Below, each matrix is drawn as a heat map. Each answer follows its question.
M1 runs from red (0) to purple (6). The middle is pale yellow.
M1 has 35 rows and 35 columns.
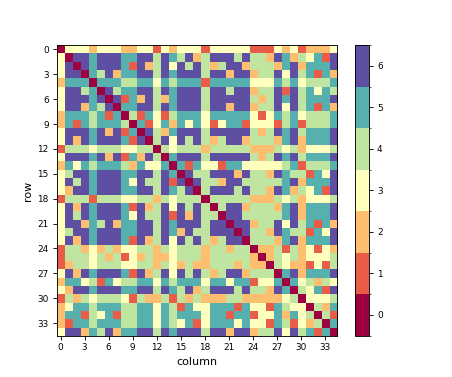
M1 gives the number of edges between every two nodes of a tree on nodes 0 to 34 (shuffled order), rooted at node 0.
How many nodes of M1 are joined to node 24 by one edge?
3
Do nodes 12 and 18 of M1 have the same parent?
yes
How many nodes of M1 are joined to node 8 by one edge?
4
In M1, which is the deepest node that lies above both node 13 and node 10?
8
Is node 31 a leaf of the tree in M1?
no
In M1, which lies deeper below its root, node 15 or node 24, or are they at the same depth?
node 15
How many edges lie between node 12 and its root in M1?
1
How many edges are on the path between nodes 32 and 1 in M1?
5
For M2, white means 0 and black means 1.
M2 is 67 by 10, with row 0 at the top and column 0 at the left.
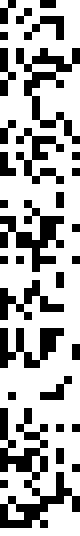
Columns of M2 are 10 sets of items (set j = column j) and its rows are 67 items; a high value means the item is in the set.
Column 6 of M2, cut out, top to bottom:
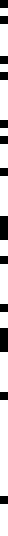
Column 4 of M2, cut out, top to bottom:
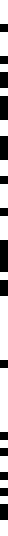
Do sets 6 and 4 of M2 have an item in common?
yes
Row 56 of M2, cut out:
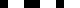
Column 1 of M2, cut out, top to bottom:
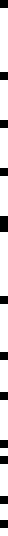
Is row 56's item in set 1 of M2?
no
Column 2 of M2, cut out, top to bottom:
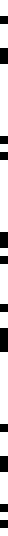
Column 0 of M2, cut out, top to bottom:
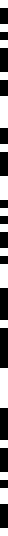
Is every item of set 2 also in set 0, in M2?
yes
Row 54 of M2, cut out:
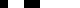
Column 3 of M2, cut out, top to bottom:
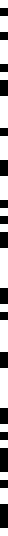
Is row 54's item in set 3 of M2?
yes
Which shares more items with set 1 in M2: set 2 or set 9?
set 9
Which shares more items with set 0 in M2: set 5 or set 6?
set 5
